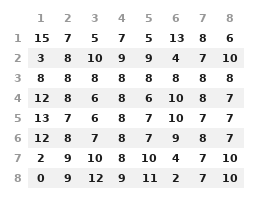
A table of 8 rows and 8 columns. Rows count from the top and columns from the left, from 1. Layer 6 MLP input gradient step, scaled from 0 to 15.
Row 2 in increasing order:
3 4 7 8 9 9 10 10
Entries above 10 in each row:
2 0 0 1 1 1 0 2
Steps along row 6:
down down up down up down down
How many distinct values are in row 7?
6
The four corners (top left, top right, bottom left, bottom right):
15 6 0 10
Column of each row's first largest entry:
1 3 1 1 1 1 3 3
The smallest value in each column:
0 7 5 7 5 2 7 6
